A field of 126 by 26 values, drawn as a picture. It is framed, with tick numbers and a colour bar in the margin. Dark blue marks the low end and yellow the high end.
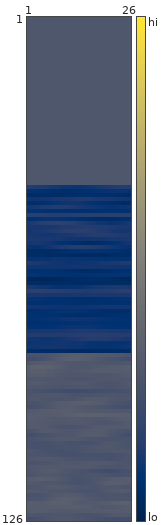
The table splits into 3 rows of 1 panel. Panel 1,1: low, flat. Panel 2,1: very low, streaked across, faint in contrast. Panel 3,1: low, streaked across, faint in contrast.
